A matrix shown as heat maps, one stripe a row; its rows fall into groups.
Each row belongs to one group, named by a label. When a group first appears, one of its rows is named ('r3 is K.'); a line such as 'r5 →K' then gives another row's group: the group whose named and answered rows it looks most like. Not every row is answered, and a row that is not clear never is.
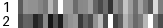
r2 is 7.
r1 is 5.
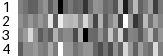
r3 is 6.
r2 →5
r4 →5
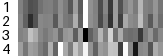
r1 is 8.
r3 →6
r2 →8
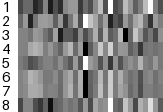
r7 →6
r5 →8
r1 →7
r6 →6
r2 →8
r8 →7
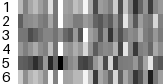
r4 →5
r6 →5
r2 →5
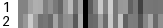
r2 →6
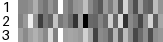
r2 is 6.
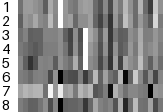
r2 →5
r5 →8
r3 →8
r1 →5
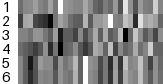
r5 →8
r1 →5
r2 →7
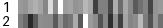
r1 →5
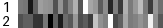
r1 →8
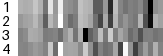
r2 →5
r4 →5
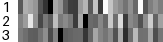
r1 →7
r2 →6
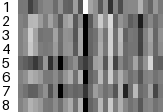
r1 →8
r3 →6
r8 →6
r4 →6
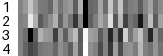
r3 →8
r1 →6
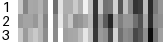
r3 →5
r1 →5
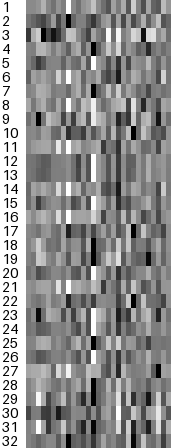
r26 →8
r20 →8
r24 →8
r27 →5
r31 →6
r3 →7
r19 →6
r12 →8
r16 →5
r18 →6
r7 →6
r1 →5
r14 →5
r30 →7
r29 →6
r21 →5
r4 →6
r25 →6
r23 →8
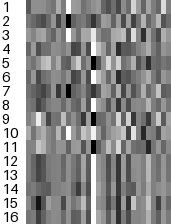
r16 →8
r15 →8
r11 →6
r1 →5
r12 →8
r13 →8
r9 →6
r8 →8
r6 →8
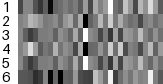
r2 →6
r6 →7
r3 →8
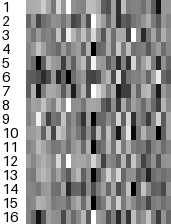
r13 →6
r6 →7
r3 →5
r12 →5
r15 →6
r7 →8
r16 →8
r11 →6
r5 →8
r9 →6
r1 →5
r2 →8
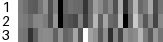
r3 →8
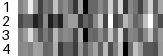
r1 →6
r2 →7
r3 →6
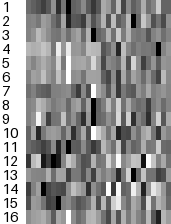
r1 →7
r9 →6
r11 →7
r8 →6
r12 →7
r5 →5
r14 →7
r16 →5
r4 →5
